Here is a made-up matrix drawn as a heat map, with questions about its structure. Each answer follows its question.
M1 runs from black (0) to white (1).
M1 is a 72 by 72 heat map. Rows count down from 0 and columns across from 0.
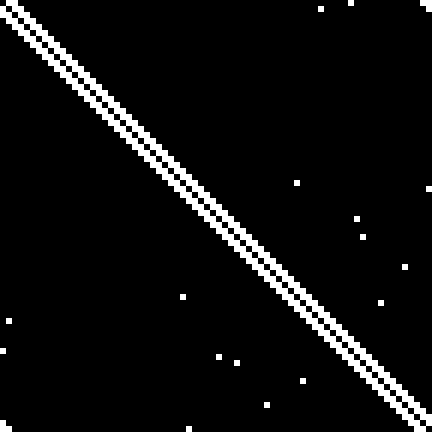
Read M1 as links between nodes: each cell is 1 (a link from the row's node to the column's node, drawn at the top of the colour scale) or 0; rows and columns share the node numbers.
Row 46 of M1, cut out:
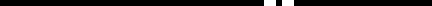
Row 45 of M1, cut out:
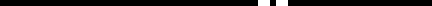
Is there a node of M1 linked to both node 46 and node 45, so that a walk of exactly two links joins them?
yes
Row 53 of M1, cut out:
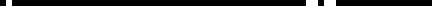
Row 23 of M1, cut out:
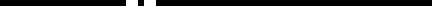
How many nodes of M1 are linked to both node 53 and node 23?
0
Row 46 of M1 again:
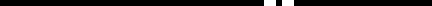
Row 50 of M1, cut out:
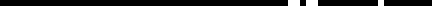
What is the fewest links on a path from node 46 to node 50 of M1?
2
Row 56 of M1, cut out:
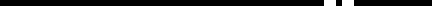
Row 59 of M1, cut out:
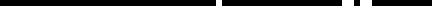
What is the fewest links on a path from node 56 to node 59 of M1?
2
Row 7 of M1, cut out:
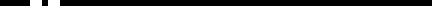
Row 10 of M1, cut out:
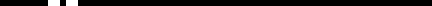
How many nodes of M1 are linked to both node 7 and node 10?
2
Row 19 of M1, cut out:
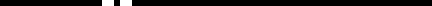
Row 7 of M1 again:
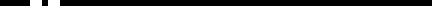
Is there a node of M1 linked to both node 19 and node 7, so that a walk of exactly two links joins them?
no
